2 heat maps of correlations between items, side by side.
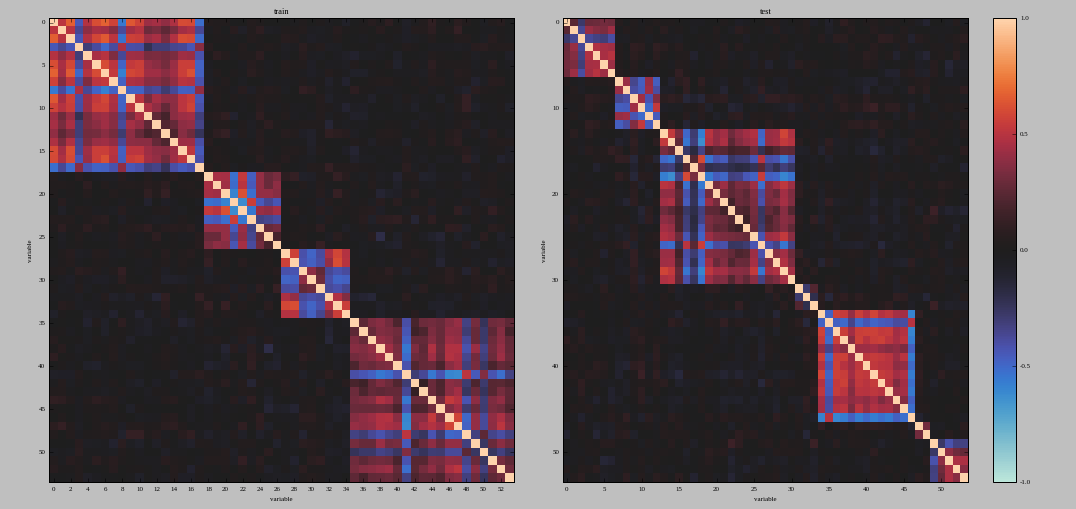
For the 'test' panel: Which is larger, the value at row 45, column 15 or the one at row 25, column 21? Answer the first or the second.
the second
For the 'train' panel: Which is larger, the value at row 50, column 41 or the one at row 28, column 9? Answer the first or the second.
the first
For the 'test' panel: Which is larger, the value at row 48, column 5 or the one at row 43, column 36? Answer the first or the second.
the second
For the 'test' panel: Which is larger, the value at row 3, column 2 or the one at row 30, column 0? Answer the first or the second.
the second
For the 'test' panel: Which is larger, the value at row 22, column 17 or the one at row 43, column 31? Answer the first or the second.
the second
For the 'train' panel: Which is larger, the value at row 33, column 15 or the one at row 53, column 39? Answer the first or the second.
the second
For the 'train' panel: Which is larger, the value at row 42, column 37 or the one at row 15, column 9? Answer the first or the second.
the second
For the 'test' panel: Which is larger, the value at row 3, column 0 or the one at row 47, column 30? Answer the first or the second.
the first
